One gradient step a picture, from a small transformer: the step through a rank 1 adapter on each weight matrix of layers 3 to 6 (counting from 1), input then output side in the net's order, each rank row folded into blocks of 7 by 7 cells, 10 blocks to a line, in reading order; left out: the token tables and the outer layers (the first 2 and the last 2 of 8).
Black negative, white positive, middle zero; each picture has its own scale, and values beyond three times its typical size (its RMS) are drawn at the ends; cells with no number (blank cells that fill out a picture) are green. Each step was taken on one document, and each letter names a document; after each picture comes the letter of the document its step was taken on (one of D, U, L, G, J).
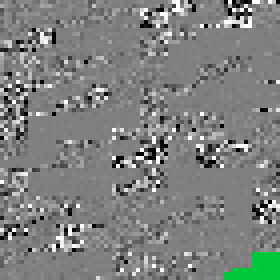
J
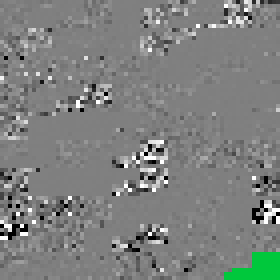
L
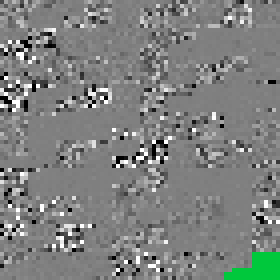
J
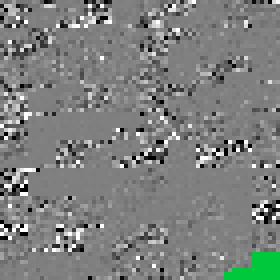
L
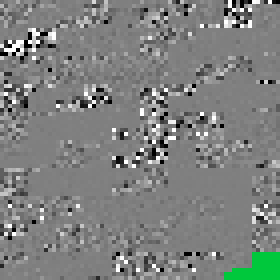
J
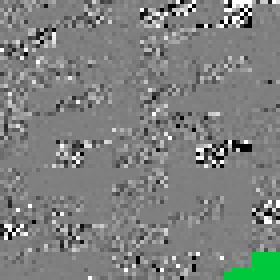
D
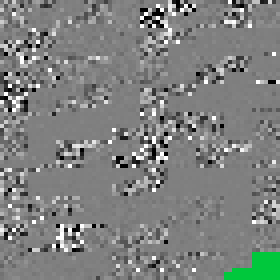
J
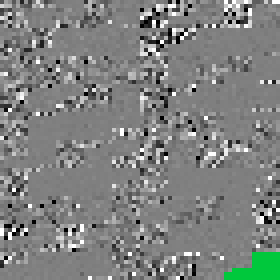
D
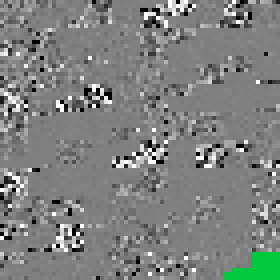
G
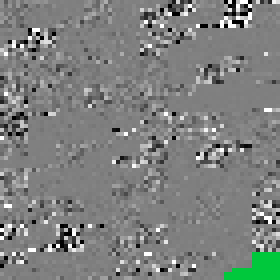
G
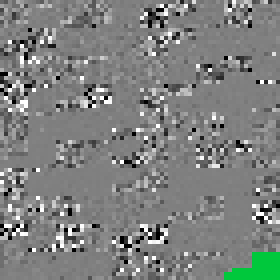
J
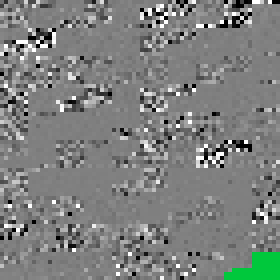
D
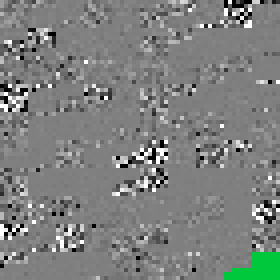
D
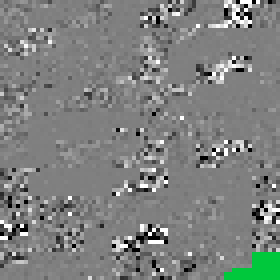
L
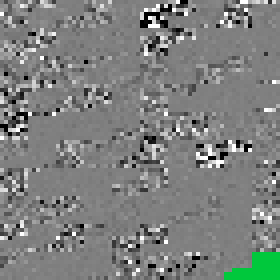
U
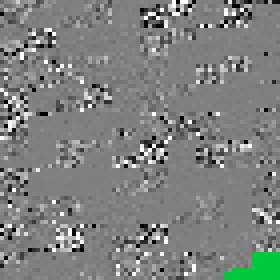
G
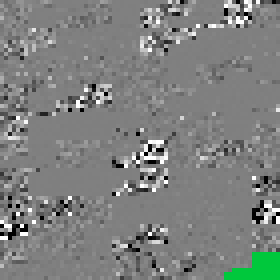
L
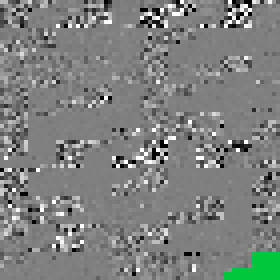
J
